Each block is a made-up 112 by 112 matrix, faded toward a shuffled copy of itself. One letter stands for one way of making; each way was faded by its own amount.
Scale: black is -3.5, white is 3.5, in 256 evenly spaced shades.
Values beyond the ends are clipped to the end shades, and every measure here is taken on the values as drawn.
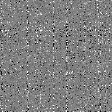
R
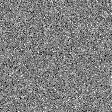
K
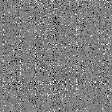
R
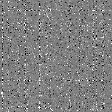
R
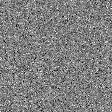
K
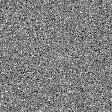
K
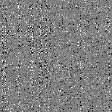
R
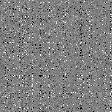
R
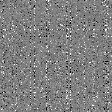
R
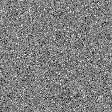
K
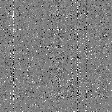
R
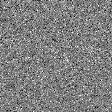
K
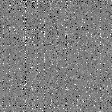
R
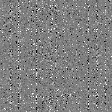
R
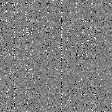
R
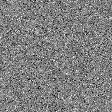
K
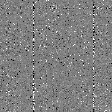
R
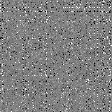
R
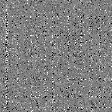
R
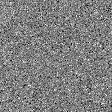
K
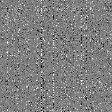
R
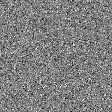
K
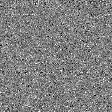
K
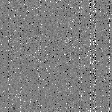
R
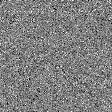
K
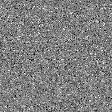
K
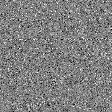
K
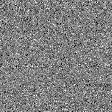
K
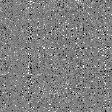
R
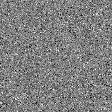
K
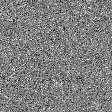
K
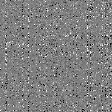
R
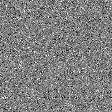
K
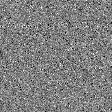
K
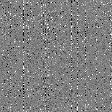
R
